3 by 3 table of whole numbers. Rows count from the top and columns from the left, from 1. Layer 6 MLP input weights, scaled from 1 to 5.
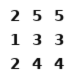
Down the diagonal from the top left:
2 3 4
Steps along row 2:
up same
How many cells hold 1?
1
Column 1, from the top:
2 1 2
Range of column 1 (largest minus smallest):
1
